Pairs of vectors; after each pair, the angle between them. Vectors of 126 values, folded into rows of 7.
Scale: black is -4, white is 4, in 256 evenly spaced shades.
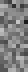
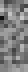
partly aligned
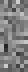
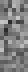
partly aligned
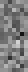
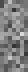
nearly opposite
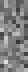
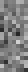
nearly opposite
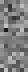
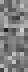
nearly parallel
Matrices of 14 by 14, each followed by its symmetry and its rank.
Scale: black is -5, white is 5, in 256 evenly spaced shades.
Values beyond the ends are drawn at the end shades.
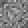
symmetric, full rank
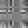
antisymmetric, rank two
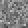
neither, full rank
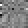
neither, rank three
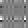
neither, rank one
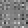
antisymmetric, rank two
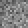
symmetric, full rank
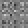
antisymmetric, rank two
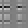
neither, rank one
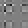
symmetric, rank one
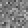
neither, full rank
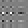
neither, rank one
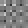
symmetric, rank one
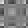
symmetric, rank one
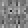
neither, rank three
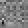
neither, rank three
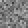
neither, full rank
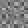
antisymmetric, rank two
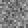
neither, full rank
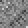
symmetric, full rank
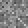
symmetric, full rank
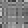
antisymmetric, rank two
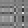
neither, rank one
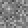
symmetric, full rank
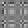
symmetric, rank one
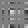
symmetric, rank one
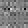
neither, rank three
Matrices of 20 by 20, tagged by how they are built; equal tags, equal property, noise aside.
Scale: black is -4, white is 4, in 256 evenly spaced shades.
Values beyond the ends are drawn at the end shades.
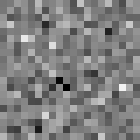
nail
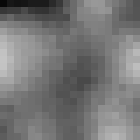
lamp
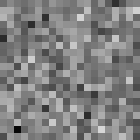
nail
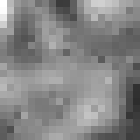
lamp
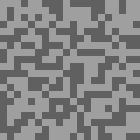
nail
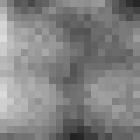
lamp
